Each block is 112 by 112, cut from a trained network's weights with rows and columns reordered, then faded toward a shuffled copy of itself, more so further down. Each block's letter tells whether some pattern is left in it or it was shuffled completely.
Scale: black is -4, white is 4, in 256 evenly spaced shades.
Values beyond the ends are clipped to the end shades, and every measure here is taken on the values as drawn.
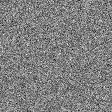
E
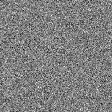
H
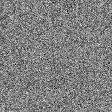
H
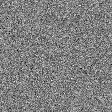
E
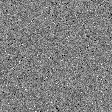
E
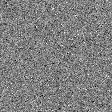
E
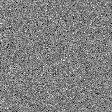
H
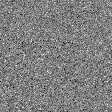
E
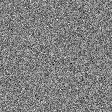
E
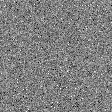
E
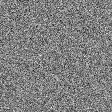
E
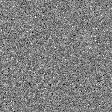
H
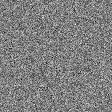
E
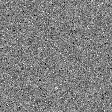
E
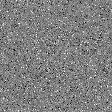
H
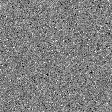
E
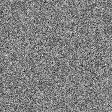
H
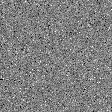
E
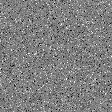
E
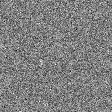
E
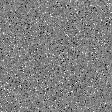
E
